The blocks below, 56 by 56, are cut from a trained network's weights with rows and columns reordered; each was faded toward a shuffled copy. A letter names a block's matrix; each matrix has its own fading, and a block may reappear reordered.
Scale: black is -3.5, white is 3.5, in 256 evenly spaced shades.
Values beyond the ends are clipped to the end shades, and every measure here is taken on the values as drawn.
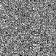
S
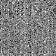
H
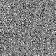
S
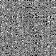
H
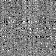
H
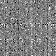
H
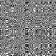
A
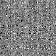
H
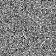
S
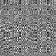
A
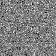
S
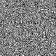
S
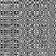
A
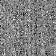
H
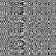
A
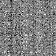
H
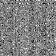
H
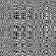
A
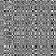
A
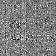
H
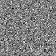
S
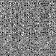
H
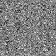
S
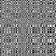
A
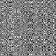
A
